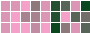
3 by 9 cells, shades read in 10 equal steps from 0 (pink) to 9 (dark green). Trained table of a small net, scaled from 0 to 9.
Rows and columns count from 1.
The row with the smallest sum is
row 3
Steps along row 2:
down up same down up down up down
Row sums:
31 27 23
